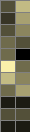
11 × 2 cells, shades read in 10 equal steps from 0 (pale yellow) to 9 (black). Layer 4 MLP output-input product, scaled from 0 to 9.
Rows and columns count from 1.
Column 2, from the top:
2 3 4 6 9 5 4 3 8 6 8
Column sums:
58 58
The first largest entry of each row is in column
1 1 1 2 2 2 2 1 1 1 1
